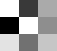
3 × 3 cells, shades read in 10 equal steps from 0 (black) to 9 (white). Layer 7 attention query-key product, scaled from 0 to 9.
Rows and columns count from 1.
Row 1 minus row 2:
9 -7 1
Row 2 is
0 9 5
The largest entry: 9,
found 2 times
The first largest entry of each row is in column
1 2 1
